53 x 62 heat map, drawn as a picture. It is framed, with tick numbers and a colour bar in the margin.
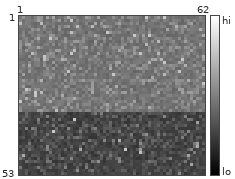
Average level on the scale: 40%. Stripes: none. Seam: horizontal, 60% of the way down, the top part higher.
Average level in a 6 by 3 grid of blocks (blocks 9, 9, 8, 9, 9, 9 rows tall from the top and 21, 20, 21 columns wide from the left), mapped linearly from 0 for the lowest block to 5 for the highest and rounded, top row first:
555 / 555 / 555 / 333 / 000 / 000
